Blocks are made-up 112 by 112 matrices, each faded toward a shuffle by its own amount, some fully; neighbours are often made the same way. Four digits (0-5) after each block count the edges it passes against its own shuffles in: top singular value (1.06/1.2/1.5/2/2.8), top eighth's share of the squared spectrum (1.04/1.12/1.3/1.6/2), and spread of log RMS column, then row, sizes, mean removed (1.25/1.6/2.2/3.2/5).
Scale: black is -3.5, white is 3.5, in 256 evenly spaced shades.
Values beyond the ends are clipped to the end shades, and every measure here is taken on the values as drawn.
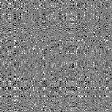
5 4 3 3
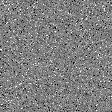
1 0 0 0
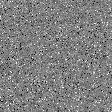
0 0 0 0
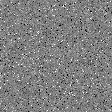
0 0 0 0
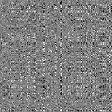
5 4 3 3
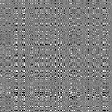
5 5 4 4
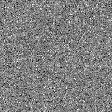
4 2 1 1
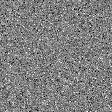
2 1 0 0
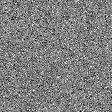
2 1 0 0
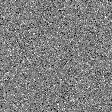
1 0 0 0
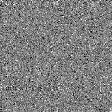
4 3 1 1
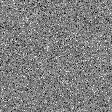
0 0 0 0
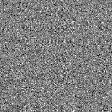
4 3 1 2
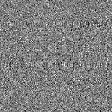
4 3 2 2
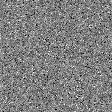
2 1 0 0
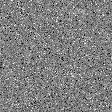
0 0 0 0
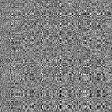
5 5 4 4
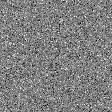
0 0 0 0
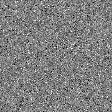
3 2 1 1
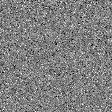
0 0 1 0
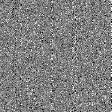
2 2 3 0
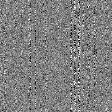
2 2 4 0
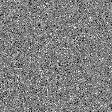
0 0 2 0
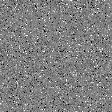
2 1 1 1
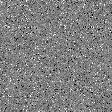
2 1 0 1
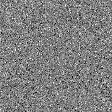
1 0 1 0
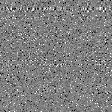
4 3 1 2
